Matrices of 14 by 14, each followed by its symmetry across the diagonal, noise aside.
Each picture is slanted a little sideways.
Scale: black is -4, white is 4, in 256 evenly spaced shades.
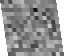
neither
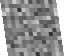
neither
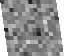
symmetric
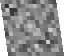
symmetric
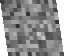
symmetric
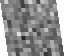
neither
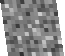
symmetric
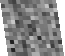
neither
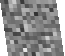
neither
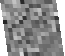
symmetric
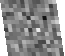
neither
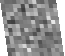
symmetric
